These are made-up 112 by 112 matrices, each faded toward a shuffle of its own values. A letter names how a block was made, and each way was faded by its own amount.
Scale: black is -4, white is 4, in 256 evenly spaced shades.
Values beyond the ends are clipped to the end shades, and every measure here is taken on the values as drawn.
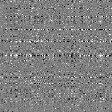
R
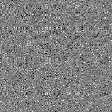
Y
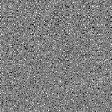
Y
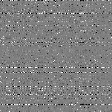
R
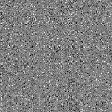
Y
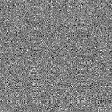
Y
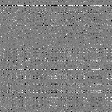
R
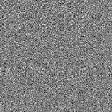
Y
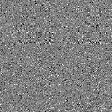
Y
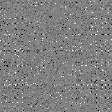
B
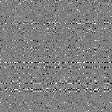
R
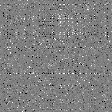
B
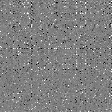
B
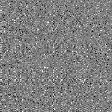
Y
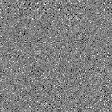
Y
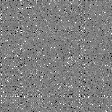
B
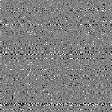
R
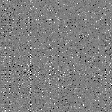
B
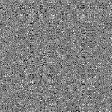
Y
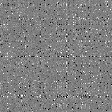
B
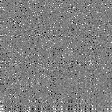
B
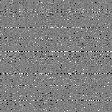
R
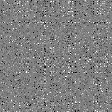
B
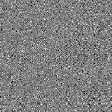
Y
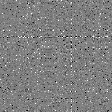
B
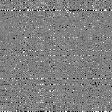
R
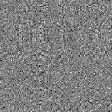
Y
